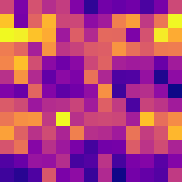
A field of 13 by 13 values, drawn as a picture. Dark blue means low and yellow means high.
Ninth with the highest average: top left. Ninth with the lowest average: bottom middle. Stripes: horizontal, repeating 2 times.
